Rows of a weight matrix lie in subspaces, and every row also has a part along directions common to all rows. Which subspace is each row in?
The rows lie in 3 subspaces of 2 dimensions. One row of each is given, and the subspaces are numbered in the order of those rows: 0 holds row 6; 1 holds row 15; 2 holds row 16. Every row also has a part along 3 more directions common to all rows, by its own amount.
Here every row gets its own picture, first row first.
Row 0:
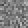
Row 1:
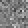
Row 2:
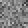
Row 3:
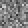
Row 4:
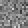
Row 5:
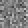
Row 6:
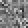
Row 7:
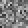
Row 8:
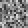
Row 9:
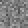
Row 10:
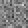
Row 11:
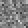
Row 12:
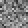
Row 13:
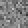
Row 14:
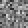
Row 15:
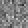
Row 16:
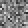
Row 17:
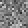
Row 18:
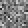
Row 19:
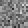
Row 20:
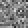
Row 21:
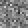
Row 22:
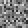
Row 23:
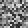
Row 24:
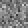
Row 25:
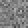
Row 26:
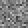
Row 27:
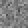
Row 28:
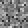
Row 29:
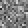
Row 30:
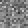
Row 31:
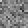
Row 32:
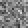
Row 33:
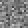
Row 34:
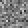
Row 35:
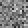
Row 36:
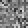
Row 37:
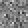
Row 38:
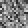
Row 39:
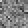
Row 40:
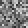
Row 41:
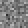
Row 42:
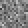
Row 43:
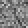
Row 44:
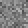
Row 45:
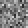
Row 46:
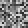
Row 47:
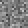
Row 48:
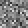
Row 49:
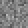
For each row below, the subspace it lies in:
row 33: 1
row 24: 2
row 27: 1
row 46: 2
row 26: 2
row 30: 1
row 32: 0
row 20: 0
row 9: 1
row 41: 1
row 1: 0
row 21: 1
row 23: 2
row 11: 2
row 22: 1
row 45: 2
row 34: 1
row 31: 2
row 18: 2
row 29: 2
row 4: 0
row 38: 2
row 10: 1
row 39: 2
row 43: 0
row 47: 1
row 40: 0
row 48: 1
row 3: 2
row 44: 0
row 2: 0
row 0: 0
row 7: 1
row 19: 0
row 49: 1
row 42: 2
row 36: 0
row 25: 0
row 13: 0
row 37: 1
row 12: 2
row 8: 2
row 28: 1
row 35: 0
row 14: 1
